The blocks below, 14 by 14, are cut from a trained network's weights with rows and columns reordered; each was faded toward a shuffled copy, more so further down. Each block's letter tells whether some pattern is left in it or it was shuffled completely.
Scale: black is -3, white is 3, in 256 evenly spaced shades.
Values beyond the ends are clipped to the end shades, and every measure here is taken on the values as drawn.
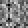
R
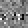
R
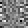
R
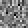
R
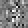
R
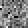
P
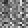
R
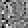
R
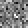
P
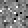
P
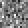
P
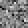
P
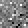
P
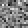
P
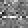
R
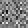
R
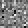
R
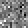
P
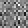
R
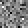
P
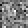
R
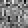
R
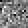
P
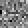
P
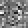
R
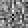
R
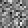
R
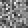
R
